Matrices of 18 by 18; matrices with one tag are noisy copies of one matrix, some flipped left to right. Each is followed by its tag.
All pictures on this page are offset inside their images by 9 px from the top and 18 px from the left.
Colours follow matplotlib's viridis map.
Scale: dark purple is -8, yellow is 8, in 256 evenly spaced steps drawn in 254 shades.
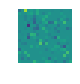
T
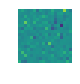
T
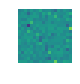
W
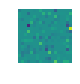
W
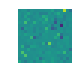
T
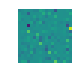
W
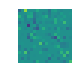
T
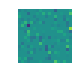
W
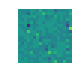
W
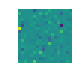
W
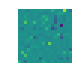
T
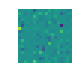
W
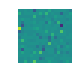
W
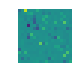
T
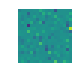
W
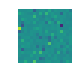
W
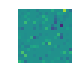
T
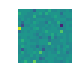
W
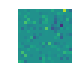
T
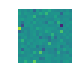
W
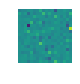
W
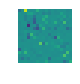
T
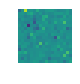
T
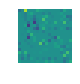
T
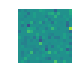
W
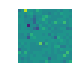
T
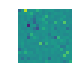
T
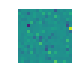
W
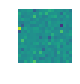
W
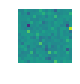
W
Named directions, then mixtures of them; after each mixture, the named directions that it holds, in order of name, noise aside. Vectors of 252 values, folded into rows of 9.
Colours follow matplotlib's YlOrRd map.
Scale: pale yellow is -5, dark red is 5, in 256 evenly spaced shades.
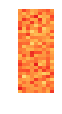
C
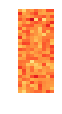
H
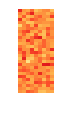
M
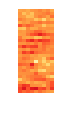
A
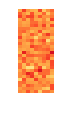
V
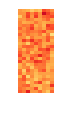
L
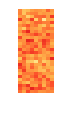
A, H, M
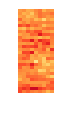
A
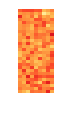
L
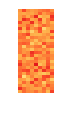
C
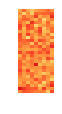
A, C, L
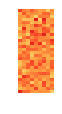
C, H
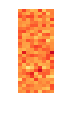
V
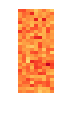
A, H, M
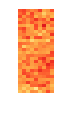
A, L, V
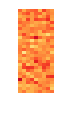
A, V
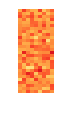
V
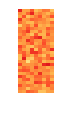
M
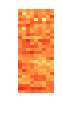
A, C, H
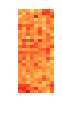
A, C, L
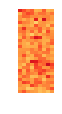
A, H, M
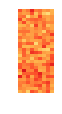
L, M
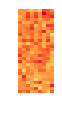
L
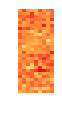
A, C, V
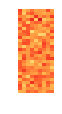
C, H, M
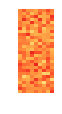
C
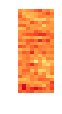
A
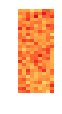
C, L
